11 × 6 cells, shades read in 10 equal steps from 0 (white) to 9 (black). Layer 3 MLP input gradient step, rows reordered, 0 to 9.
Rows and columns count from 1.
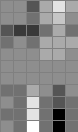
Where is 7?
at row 3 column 2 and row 3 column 3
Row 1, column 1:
4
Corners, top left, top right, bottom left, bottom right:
4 3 4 5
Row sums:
21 22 33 23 22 24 24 27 26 30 28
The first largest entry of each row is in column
3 3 2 1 1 1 1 5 5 5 5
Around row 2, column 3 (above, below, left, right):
6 7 4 3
